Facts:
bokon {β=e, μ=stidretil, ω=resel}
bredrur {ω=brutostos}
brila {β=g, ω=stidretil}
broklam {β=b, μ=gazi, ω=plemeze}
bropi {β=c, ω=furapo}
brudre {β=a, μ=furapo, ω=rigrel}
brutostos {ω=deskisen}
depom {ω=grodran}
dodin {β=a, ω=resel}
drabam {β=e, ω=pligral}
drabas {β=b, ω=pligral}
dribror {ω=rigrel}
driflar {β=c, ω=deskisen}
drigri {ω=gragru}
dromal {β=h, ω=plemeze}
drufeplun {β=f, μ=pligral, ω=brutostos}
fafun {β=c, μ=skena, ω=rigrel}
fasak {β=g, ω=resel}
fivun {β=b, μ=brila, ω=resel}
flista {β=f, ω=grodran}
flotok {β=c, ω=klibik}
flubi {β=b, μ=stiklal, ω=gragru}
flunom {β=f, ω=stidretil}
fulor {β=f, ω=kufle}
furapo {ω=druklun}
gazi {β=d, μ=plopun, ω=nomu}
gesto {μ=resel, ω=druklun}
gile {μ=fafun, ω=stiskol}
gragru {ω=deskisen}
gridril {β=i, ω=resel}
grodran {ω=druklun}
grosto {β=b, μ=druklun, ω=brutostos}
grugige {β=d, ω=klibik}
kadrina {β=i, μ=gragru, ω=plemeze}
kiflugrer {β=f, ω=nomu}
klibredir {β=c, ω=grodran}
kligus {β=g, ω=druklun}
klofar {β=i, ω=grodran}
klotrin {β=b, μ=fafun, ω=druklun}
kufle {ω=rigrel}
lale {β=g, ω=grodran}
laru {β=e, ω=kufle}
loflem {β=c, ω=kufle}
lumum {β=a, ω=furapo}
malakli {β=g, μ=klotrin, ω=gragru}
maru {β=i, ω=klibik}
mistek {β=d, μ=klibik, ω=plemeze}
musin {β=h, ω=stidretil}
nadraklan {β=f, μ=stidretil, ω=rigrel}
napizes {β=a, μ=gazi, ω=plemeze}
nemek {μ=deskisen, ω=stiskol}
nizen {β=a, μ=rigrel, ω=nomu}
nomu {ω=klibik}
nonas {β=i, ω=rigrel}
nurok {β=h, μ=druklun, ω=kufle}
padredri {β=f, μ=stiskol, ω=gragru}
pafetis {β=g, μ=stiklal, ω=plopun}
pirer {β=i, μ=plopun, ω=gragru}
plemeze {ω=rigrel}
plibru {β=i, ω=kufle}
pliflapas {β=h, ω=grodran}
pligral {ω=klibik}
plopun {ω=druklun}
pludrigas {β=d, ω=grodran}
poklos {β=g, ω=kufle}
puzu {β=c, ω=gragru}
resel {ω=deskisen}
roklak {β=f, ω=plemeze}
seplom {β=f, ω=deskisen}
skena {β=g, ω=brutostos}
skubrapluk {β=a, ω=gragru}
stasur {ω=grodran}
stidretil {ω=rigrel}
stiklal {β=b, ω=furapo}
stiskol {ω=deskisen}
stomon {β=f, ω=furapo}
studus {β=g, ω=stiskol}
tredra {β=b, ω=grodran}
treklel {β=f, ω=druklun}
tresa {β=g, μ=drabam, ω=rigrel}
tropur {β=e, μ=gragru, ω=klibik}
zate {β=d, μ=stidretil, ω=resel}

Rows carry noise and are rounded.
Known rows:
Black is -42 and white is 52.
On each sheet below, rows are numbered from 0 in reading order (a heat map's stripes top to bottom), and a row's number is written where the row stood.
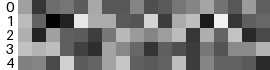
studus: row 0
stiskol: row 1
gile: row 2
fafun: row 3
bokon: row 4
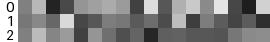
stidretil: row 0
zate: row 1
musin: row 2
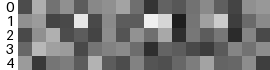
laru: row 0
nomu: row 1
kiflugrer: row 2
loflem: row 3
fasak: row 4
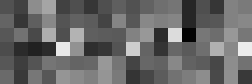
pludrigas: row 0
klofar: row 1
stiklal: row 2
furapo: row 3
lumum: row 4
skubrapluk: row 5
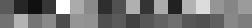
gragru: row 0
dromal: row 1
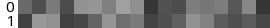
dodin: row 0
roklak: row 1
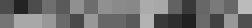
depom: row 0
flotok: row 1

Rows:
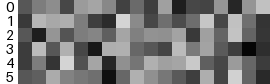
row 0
drabam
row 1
napizes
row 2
nemek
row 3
nadraklan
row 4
pafetis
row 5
pirer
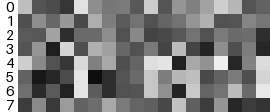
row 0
brutostos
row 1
poklos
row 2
seplom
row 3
fivun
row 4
klibik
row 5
grodran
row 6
plopun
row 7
padredri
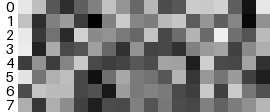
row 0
rigrel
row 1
gesto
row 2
resel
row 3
skena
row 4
tropur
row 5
grosto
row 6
broklam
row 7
klotrin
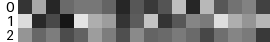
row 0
kadrina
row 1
deskisen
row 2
gridril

